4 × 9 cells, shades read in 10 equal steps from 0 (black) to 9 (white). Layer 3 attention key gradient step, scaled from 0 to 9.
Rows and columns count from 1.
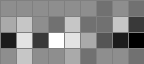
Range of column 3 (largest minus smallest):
3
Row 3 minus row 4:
-4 1 -3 4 2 2 -2 -4 -4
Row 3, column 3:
2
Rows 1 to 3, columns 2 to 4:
5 5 5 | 7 5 4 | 8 2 9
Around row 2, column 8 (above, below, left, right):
5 1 4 2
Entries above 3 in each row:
9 8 4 9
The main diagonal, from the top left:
5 7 2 5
